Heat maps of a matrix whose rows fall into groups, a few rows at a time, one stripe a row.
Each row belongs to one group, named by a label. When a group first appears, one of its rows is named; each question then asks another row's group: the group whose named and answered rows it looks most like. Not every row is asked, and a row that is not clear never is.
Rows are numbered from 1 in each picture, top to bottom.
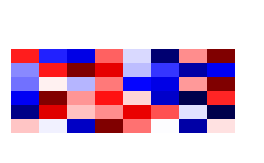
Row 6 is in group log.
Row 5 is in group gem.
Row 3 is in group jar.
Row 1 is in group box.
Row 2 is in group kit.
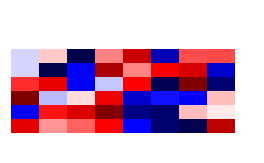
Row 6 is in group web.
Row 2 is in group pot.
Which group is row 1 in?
box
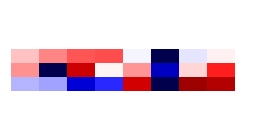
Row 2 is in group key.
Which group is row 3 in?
box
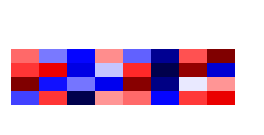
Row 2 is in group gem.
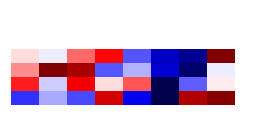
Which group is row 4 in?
jar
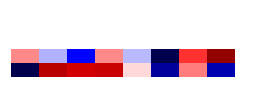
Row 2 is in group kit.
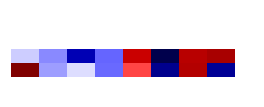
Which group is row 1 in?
box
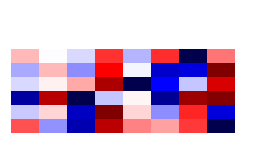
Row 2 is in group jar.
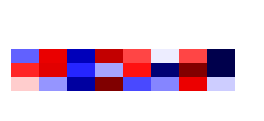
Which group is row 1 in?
gem
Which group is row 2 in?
gem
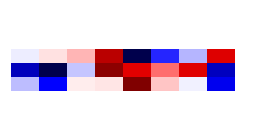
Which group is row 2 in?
pot
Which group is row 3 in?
pot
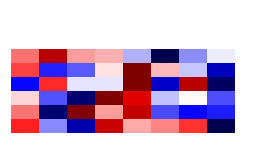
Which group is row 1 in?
web
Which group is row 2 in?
pot
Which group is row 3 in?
gem
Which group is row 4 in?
log
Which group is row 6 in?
pot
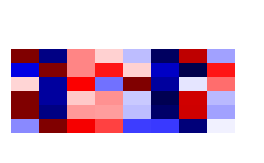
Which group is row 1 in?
key
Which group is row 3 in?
key
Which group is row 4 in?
key
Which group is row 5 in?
key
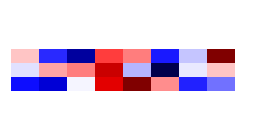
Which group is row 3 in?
pot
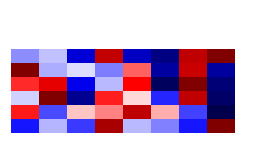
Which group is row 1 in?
jar
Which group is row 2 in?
key
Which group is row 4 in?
gem
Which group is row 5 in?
pot
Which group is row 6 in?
jar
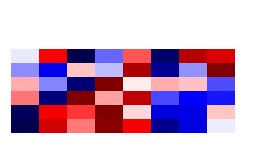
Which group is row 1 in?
box
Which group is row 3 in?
log
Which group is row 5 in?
kit
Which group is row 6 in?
kit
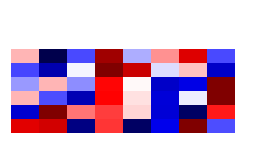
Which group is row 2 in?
pot
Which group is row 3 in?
jar
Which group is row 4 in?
jar
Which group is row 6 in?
gem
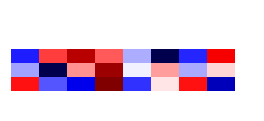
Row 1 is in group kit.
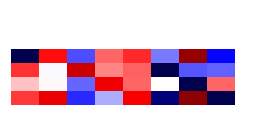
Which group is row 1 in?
gem
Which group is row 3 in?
log
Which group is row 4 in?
gem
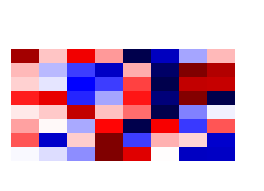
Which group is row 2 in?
box
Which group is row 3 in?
box
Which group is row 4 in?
gem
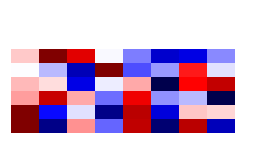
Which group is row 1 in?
web
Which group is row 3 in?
box
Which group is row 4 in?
gem
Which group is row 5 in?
key
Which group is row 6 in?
key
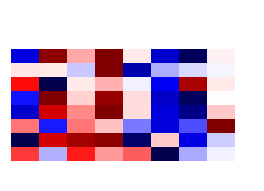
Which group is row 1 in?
kit
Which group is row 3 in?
key
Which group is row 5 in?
kit
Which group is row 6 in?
jar
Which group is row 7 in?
kit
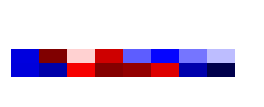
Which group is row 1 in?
kit
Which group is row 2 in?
pot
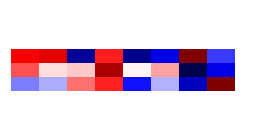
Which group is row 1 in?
gem
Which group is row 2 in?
log
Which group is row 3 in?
jar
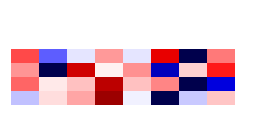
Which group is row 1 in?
log
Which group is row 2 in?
key
